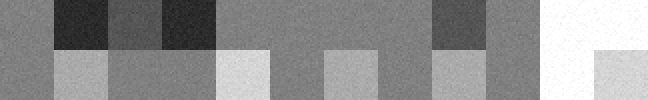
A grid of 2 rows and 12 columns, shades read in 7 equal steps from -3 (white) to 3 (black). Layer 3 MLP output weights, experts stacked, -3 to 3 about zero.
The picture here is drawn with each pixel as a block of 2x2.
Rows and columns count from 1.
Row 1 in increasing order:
-3 -3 0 0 0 0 0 0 1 1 2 2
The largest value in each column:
0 2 1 2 0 0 0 0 1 0 -3 -2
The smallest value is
-3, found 3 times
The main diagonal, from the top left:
0 -1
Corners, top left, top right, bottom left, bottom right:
0 -3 0 -2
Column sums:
0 1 1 2 -2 0 -1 0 0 0 -6 -5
